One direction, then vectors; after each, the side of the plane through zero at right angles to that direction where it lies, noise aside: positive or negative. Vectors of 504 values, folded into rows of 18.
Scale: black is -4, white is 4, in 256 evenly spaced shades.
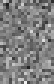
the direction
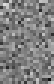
negative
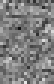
positive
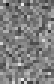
positive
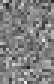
positive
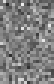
positive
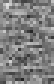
negative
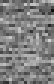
negative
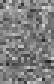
negative
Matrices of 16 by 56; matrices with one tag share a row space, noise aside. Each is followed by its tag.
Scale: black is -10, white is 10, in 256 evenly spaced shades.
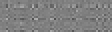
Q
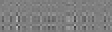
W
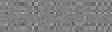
Q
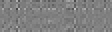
W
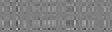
W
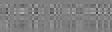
Q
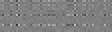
W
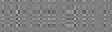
W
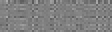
Q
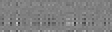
W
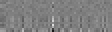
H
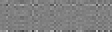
Q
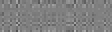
W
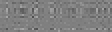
Q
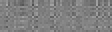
Q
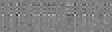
W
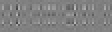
W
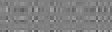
Q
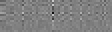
H
